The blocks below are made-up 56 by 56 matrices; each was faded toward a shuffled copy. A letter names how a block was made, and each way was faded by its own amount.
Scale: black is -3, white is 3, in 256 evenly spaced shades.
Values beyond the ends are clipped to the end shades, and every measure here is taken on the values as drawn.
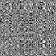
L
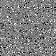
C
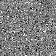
C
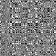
L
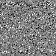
C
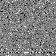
C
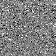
C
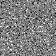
C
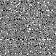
C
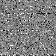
C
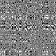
L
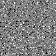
C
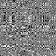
L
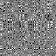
L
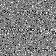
C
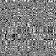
L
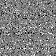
C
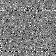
C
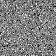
C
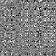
L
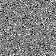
C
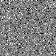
C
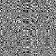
L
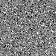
C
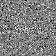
C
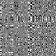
L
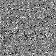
C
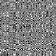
L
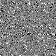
C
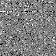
C
